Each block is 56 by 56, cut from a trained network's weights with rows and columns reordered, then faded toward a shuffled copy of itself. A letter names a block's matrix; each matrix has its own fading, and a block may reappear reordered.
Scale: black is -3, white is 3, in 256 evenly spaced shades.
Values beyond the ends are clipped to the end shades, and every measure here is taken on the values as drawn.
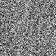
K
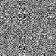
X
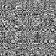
X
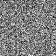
K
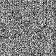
K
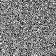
K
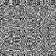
X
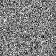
K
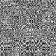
X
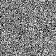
K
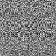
X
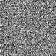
K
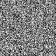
K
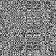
X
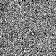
K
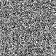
K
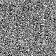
K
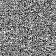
K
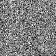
K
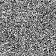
K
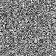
K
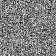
K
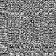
X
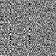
X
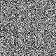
K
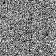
K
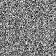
K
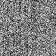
K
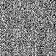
K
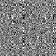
X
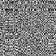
X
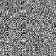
X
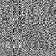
X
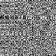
X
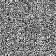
K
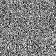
K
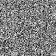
K
